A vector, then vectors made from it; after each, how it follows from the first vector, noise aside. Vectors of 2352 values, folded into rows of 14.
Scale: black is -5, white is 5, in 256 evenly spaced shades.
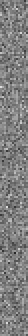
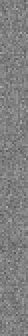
shrunk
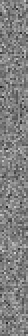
negated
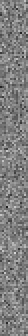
negated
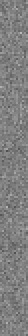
shrunk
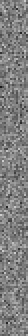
negated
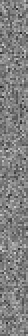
negated
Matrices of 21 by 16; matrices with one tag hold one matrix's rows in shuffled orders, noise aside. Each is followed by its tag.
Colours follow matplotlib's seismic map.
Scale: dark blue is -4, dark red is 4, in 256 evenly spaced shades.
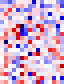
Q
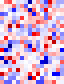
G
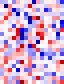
Q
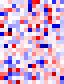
G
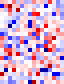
G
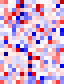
Q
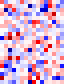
G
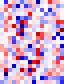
Q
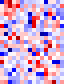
G
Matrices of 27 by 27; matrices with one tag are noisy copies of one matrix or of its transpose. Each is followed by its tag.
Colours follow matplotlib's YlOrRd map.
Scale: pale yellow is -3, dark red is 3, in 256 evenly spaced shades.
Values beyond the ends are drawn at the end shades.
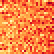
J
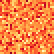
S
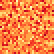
S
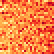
J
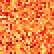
S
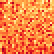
J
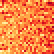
J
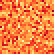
S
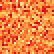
S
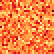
S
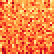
J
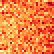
J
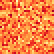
S
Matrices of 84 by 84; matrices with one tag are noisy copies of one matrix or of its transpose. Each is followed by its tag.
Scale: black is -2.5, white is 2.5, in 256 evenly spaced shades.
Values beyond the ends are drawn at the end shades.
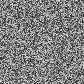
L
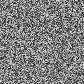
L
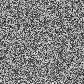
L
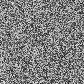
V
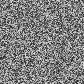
L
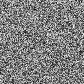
V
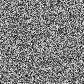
L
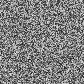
L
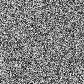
V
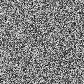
V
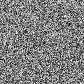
V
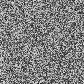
V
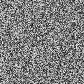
V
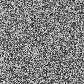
V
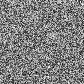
V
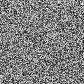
V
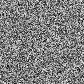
L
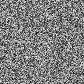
L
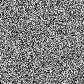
L
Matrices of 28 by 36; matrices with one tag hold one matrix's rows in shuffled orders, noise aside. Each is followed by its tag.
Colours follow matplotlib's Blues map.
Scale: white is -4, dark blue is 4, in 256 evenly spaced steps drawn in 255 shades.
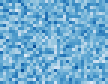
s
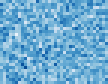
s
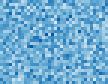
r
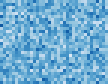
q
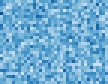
q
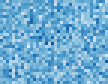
r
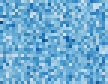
q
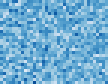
s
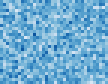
s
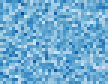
s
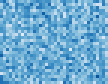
q
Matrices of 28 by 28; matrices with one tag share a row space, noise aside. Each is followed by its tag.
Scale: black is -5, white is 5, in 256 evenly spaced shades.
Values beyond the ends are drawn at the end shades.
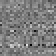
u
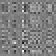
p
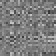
u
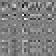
p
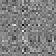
p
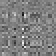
p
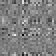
p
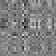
p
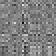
p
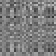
u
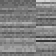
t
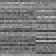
t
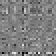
p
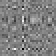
p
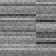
t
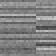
t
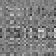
u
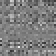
u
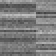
t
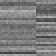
t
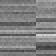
t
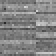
t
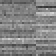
t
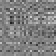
u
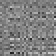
u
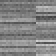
t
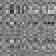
u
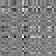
p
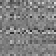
u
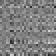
u
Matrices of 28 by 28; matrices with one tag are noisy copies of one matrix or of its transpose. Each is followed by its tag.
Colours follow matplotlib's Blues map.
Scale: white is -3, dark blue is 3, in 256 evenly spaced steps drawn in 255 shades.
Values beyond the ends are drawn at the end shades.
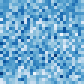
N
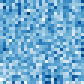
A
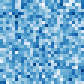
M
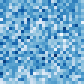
N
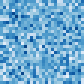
M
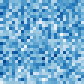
N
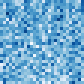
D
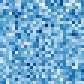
M
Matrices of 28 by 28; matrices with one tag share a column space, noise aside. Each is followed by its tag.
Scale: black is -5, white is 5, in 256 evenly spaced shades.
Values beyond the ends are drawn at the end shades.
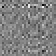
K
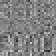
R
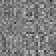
R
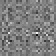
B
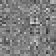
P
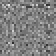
K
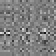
B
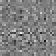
B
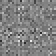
B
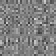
P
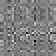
B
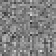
R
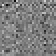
K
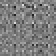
K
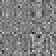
R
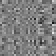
P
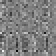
R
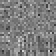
R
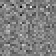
K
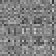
P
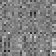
R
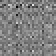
K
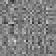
P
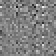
K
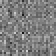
R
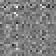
K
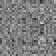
P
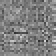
B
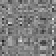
P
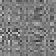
B
